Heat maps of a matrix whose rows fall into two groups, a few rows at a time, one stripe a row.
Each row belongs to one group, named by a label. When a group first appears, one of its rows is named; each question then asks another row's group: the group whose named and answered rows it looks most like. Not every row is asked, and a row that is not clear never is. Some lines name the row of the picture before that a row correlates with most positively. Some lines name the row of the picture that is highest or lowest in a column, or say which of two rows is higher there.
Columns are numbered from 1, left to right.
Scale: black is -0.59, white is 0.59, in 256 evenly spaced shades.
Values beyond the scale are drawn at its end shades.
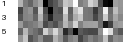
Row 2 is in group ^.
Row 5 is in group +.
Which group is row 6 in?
+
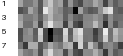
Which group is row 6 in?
^
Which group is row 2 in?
+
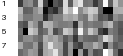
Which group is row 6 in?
+
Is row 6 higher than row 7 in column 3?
Yes
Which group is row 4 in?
+
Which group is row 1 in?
^
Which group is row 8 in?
+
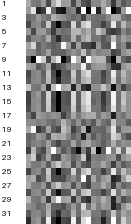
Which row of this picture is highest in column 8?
7
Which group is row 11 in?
^
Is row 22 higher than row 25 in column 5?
No
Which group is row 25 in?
^
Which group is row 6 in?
^
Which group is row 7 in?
+
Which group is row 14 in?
^
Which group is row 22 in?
+
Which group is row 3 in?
+
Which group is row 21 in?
^
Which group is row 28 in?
^
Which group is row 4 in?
^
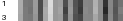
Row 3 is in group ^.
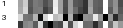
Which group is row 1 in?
+
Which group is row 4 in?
^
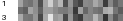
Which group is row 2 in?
+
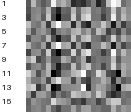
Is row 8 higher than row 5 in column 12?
Yes
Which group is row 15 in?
+
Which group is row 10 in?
^
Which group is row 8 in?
^
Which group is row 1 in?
+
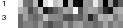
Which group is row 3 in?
+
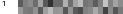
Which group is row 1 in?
^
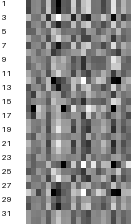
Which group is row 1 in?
^
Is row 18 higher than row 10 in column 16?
Yes
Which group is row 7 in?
^
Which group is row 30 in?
^
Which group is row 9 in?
+
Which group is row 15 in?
+
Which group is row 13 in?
^
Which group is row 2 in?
^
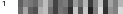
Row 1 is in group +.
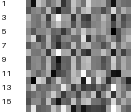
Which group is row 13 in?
+
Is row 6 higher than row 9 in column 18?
No
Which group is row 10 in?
^
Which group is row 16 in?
+
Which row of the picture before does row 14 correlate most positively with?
1
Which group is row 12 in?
+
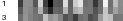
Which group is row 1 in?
^
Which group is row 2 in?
^
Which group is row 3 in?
+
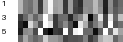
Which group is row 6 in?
+
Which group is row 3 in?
+
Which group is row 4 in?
+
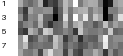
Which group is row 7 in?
+
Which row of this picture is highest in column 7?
8
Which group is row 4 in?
^
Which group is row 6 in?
+
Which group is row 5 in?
+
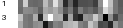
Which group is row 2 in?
+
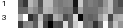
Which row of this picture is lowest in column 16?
4
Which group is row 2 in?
+
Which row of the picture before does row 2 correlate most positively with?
2
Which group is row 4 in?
^
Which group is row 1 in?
+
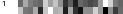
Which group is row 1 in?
+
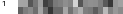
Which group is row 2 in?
^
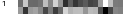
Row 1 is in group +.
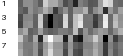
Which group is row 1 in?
+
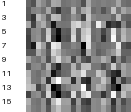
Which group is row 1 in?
+
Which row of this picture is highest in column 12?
13
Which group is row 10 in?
^
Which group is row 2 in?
^
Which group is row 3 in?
+
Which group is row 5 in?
^
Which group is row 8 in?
+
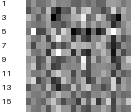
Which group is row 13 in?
^
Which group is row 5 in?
+
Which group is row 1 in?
+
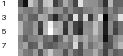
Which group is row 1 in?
+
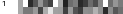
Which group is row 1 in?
+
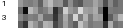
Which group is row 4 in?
+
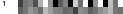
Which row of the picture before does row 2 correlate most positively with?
4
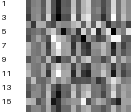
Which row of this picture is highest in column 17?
5
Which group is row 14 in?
^
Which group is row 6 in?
+
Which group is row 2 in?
^
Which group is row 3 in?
^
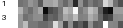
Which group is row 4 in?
+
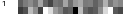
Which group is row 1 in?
^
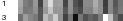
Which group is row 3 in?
+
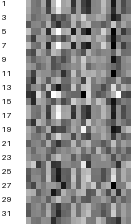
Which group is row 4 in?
^
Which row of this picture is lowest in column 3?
24
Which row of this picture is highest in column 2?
24
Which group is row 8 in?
+
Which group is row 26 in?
^
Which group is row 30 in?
^
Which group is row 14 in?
+
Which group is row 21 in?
^
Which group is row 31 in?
^
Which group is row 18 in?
+
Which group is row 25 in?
^
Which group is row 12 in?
+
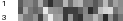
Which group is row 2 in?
+
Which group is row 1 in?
^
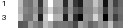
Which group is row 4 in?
+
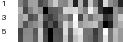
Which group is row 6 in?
^
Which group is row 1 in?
+
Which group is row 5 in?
^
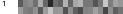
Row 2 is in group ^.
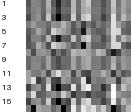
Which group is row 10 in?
^
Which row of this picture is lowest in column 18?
16
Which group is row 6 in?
^
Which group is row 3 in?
^
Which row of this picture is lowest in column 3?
12
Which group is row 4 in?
+
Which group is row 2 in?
^
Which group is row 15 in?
^
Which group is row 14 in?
+
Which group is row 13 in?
^
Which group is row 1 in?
^
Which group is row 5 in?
+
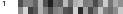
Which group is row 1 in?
^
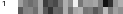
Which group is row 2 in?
^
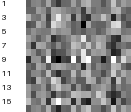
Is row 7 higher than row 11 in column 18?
No
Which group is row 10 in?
+
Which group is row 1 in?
^
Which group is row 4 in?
+
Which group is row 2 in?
+
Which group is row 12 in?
+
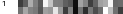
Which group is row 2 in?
+
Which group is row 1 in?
+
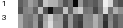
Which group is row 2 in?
^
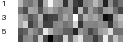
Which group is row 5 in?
+
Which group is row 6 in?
^
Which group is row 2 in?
+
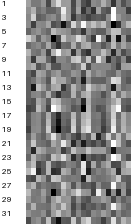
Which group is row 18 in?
^
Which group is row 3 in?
+
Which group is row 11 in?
+
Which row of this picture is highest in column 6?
16
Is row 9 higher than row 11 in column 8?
Yes
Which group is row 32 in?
^
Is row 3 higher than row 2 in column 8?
No
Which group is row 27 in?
+
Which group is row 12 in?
+
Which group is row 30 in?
+
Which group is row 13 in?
+
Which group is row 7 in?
^
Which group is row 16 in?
+
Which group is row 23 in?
+
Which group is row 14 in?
^
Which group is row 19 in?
^
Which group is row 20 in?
+
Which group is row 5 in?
+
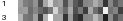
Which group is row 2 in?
+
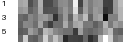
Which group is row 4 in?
^
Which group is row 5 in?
+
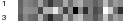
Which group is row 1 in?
^
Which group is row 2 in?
+
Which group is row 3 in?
^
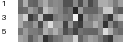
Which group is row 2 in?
+
